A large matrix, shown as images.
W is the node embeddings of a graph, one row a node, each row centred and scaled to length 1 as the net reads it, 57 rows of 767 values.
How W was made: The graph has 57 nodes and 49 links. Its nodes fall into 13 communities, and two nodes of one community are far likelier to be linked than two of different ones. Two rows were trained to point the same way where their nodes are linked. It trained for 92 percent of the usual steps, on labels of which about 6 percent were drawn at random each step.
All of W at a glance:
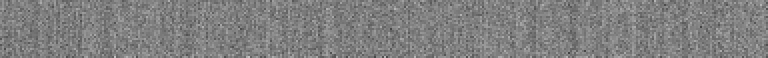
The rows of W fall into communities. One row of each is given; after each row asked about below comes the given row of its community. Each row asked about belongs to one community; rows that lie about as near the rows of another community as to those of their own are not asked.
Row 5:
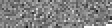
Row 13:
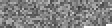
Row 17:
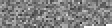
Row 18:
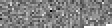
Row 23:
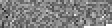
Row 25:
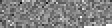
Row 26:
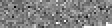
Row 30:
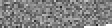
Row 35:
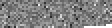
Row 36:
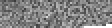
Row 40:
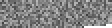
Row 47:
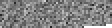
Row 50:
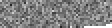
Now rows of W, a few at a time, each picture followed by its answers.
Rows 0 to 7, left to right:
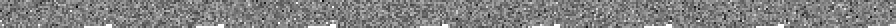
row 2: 25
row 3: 23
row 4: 23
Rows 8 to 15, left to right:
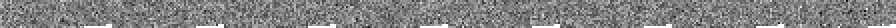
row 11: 26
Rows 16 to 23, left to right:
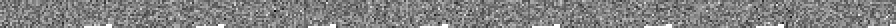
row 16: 40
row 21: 30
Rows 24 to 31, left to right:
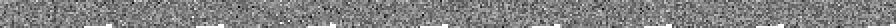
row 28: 36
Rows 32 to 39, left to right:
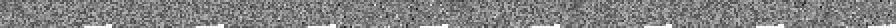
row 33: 18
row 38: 25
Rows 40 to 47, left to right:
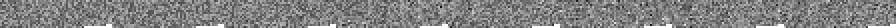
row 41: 50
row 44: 47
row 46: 5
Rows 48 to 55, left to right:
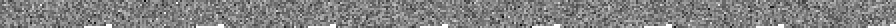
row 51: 17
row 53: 5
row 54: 13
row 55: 26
